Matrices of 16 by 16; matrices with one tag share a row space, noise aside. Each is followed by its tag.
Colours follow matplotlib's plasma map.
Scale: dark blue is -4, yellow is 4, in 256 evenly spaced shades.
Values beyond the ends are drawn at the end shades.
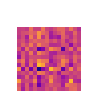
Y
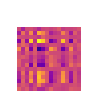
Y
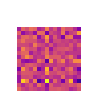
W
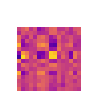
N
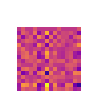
W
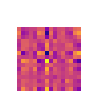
W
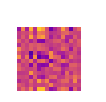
Y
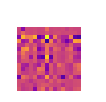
W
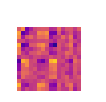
N
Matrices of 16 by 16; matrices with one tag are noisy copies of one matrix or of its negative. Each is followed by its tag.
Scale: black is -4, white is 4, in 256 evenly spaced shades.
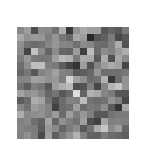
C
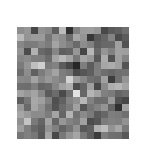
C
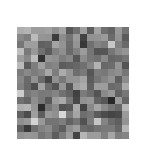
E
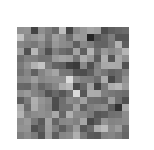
C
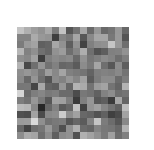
E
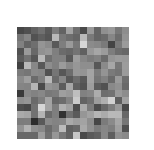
E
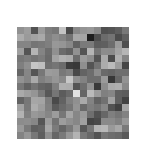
C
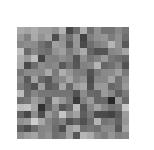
E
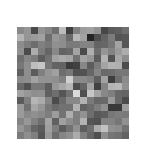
C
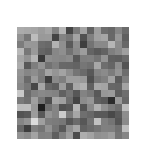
E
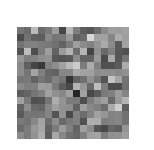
C
